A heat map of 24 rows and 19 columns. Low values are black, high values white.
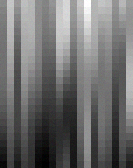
Streaks run downward. The ninth with the highest average is the top middle. Values rise toward the top.
